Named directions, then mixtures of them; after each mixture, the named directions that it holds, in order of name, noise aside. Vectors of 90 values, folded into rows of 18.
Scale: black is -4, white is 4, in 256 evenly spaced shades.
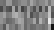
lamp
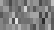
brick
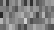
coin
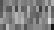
coin, lamp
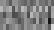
lamp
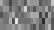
brick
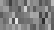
brick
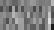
brick, lamp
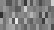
brick, coin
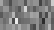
brick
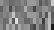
brick, lamp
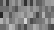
coin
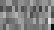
lamp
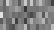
brick, coin
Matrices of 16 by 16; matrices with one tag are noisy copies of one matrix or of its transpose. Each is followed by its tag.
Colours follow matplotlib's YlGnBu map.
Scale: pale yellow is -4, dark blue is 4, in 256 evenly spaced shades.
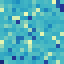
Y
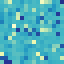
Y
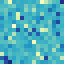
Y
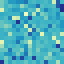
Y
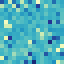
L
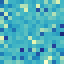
L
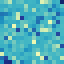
Y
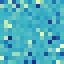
L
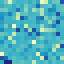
Y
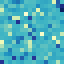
Y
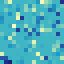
Y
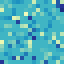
Y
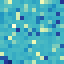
Y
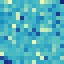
Y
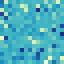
L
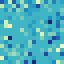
L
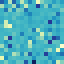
L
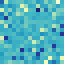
L
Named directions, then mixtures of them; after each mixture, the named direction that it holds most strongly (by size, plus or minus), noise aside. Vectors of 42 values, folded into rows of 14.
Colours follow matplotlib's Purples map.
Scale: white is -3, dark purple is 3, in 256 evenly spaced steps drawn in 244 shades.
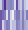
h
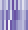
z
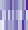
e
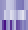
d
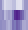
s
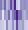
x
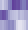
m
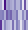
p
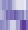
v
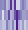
x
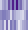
z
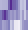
m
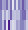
z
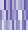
p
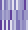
z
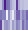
h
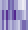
v
